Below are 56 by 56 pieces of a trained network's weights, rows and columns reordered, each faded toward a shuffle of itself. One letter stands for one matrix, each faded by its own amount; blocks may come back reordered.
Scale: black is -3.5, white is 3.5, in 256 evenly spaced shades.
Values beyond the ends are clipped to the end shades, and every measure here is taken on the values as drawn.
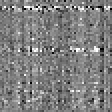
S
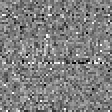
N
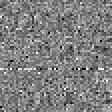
N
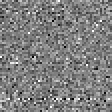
N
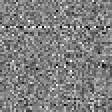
N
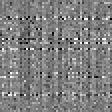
S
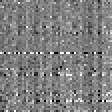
S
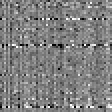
S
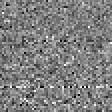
N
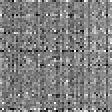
S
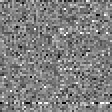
N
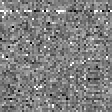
N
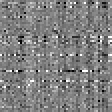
S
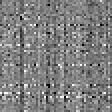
S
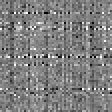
S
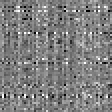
S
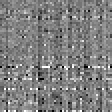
S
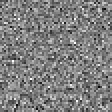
N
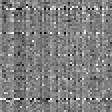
S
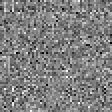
N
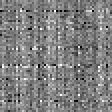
S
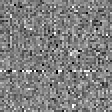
N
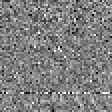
N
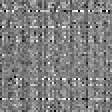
S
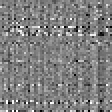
S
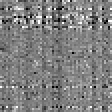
S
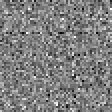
N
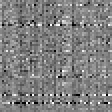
S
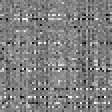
S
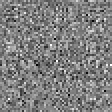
N
